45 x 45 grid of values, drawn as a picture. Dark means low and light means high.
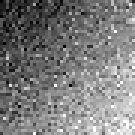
On average the colour sits 50% of the way up the scale. The ninth with the highest average is the bottom right. Neither half mirrors the other. Values rise toward the bottom right. The ninth with the lowest average is the top left. The texture is fine-grained noise. The values follow a bell shape.
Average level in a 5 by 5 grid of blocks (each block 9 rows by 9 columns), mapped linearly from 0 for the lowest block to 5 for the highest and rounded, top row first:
00123 / 11223 / 12234 / 22344 / 23445
